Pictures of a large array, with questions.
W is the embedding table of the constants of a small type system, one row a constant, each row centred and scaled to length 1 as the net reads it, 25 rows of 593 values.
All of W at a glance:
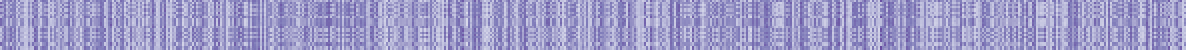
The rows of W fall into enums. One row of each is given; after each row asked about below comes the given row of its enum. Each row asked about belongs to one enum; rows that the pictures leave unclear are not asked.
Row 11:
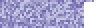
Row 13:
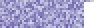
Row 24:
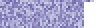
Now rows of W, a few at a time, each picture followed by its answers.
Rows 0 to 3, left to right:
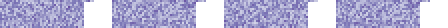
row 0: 24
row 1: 11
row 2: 13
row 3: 11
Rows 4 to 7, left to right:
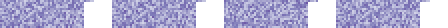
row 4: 13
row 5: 13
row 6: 11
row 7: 13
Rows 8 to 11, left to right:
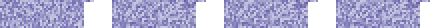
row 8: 24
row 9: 11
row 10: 11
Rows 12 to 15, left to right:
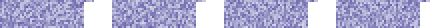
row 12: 11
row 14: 24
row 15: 24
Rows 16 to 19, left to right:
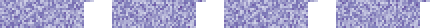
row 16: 13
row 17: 24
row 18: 13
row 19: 24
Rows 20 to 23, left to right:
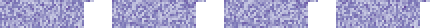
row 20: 24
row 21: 11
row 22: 11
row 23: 24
